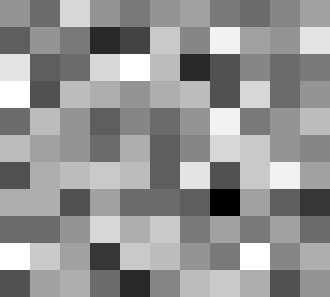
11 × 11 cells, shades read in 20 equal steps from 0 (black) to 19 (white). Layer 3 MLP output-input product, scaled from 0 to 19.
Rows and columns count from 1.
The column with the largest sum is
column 9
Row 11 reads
6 12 13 8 3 10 14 15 13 6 11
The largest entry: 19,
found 4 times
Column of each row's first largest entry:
3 8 5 1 8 8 10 1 4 1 8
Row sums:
117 118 117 131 121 127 137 90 121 141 111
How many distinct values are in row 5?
7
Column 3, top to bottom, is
16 9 8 14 11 11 14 6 11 12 13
